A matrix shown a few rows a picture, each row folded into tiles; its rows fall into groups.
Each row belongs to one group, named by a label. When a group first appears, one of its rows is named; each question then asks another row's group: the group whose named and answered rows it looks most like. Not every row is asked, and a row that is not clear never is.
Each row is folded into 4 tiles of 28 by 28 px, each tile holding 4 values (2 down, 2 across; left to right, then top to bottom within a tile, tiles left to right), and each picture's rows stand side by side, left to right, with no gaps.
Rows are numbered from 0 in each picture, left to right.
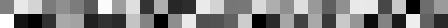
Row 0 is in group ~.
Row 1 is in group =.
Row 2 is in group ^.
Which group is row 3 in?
~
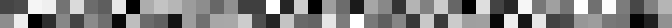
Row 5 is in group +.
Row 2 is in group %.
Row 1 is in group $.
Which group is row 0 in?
^
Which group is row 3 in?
^
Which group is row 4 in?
^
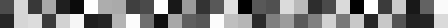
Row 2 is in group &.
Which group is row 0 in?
=
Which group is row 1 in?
%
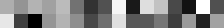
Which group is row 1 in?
$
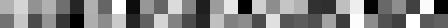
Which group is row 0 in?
+
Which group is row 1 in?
&
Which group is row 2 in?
&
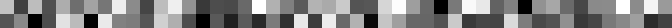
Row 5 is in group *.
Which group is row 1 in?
&
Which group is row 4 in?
~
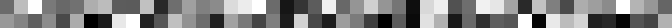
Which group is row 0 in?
~
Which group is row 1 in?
^
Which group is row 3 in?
+
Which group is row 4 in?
$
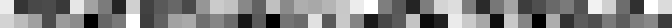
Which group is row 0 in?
%
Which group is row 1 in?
=
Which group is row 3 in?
~
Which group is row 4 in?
%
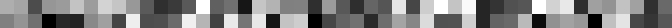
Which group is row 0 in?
+
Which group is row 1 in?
=
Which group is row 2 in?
%
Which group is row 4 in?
=
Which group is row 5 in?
&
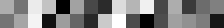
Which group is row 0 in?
%
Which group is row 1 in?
~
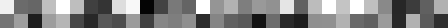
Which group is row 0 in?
&
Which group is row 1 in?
=
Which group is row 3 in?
~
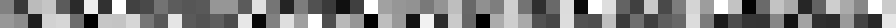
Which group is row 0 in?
$
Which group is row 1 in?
%
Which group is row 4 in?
&
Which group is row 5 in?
$
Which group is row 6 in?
+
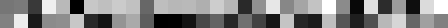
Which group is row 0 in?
=
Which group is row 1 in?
+
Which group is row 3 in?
*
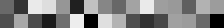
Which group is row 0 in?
$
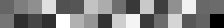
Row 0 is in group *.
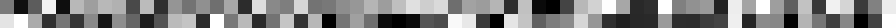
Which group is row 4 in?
%
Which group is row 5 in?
+
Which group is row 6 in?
*
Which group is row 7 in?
+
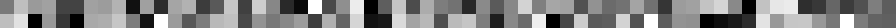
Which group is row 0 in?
+
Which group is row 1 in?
&
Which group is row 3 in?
=
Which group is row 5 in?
^
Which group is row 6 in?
+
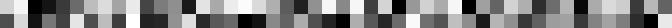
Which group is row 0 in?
=
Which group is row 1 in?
=
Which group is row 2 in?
~
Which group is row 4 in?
&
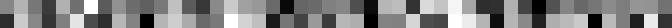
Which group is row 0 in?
=
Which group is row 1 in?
&
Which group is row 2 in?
%
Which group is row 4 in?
%
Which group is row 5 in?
^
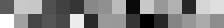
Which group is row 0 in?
~
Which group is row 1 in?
*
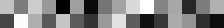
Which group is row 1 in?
~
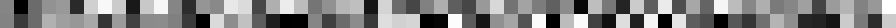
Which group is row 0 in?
*
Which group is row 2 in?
+
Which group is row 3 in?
=
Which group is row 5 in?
^
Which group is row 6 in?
+
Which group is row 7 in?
*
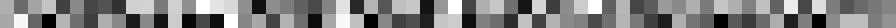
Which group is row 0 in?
%
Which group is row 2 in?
%
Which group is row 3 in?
&
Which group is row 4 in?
$
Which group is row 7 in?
$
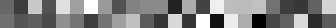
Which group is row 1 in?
^
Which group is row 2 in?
~
